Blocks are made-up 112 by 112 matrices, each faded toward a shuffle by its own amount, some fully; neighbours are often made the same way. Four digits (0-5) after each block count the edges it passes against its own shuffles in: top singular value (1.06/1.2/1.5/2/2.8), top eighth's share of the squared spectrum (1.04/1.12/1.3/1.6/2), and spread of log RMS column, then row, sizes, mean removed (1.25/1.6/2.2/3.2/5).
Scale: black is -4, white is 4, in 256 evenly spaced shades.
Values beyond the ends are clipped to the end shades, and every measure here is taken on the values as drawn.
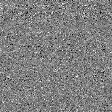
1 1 0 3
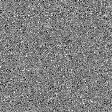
0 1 0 2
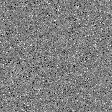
0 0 0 0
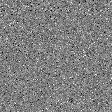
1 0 0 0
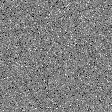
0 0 0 0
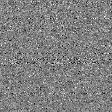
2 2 0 3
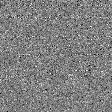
1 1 0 2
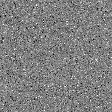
0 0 0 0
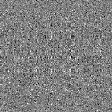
4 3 2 2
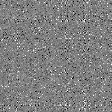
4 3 2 2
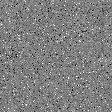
1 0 0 0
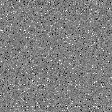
3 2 1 1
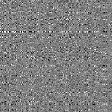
4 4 3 3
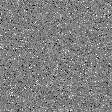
2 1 0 0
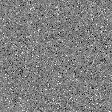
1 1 1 0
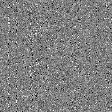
2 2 3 0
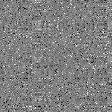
4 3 1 2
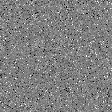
3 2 0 0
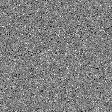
0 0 0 2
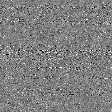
2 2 0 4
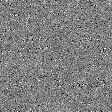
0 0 0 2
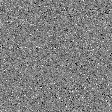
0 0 0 2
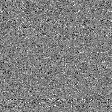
1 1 0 3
